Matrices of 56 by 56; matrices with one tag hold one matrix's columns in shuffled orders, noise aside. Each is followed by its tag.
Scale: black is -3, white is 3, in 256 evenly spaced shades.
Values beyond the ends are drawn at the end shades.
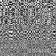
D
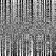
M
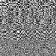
D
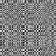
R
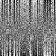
M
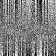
M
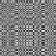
R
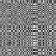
R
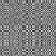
R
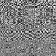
D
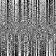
M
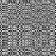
R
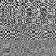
D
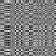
R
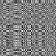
R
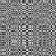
R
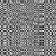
R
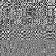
D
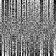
M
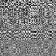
D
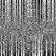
M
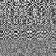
D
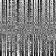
M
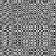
R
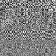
D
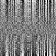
M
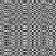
R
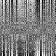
M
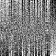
M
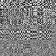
D
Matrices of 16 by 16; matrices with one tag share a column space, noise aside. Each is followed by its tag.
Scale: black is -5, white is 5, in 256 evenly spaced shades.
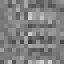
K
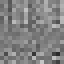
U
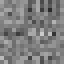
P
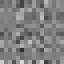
K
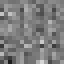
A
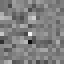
K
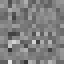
K
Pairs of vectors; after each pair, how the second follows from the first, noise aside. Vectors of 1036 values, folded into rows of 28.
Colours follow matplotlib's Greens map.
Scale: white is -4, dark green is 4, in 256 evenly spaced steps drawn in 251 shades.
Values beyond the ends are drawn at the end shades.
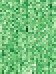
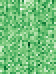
reversed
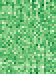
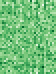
negated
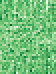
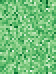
sign-scrambled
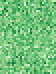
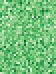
reversed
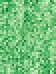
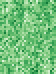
negated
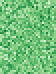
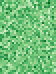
negated
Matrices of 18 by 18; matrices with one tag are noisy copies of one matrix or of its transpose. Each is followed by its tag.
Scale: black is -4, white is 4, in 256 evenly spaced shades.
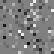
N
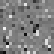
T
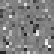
T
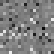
N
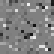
T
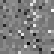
N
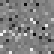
N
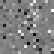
N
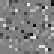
T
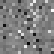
N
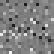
N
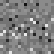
N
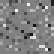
T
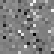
N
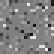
T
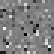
T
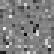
T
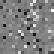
N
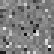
T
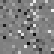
N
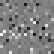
N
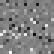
N
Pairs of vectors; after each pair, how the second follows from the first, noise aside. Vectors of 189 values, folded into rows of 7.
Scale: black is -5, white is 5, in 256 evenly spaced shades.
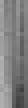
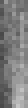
negated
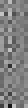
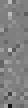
partly zeroed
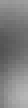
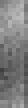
wrapped around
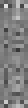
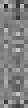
negated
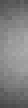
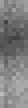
wrapped around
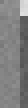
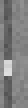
wrapped around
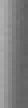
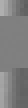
partly zeroed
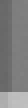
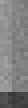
negated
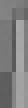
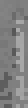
partly zeroed
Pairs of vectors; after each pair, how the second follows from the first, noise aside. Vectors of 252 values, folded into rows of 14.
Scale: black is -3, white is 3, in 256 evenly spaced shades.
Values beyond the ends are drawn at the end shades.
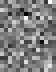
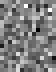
shuffled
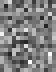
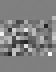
partly zeroed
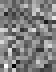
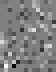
partly zeroed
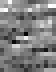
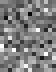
shuffled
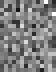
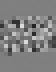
partly zeroed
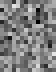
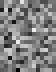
shuffled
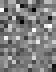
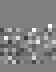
partly zeroed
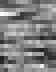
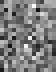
shuffled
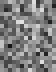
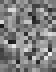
shuffled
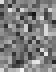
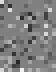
partly zeroed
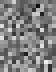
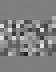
partly zeroed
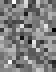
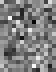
shuffled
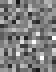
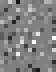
partly zeroed
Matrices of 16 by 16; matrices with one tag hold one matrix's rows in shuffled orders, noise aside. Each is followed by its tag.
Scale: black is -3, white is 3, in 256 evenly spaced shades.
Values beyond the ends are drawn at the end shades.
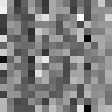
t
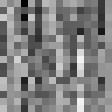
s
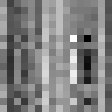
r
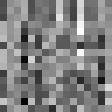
s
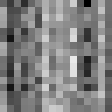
r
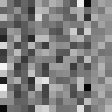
t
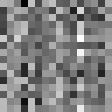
s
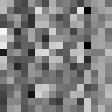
t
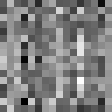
s
